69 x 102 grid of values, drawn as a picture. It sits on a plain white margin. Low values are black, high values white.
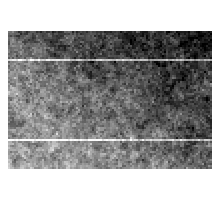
The ninth with the lowest average is the top right. Neither half mirrors the other. The grain runs across in streaks. The field climbs toward the bottom left. The ninth with the highest average is the bottom left. Rows 15 and 55 stand out from the rest. There are no regular stripes.
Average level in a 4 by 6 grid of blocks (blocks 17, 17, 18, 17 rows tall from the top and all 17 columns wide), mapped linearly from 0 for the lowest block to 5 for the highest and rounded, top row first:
3 2 1 1 1 0 / 4 3 2 2 1 1 / 4 4 3 3 2 1 / 5 5 4 4 3 2
